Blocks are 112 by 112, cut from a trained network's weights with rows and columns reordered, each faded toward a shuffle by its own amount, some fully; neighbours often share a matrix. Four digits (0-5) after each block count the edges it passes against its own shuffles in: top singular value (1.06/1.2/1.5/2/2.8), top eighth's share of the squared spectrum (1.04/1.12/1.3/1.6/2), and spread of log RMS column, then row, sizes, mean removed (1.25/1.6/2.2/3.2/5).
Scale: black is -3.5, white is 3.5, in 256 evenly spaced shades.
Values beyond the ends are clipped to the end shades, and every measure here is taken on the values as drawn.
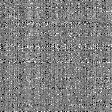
4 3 0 3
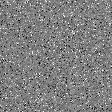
0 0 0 0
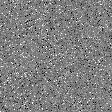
0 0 0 0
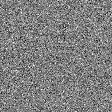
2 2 0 1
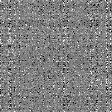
3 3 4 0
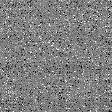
2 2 2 0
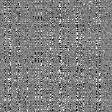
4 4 4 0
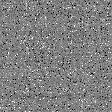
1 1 1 0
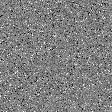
0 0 0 0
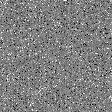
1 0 0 0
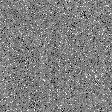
0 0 0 0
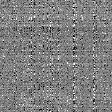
4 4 4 0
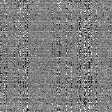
4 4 4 0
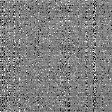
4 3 4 0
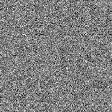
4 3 0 2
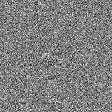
3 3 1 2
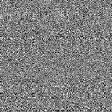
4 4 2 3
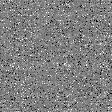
2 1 1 0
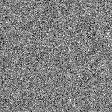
2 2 0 1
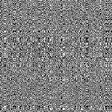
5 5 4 3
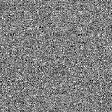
3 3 2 2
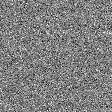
2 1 0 0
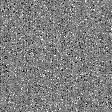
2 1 0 0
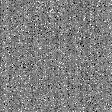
2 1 0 1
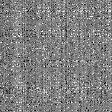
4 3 0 3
